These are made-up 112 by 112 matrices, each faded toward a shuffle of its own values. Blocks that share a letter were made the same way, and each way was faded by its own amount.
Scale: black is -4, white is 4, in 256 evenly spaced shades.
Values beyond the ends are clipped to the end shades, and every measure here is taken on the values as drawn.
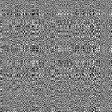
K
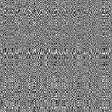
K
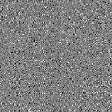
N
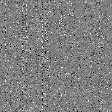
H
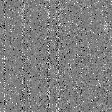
H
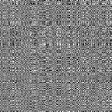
K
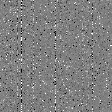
H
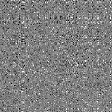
N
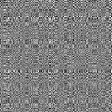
K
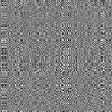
K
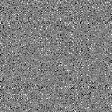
N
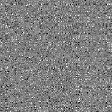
N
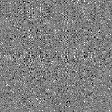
N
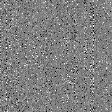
H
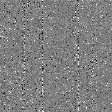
H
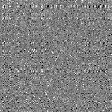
N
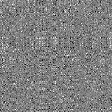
N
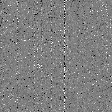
H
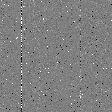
H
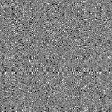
N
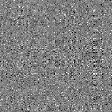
N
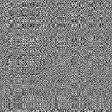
K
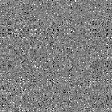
N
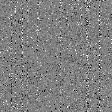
H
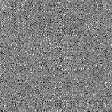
N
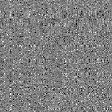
N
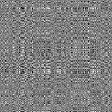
K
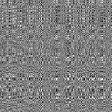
K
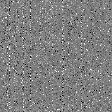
H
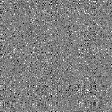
N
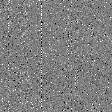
H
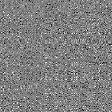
N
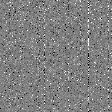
H
